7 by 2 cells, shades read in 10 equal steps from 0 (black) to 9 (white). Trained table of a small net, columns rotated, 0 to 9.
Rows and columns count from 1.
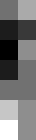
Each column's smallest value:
0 2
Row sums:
10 3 5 5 8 12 14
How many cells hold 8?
0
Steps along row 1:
up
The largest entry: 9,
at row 7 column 1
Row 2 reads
1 2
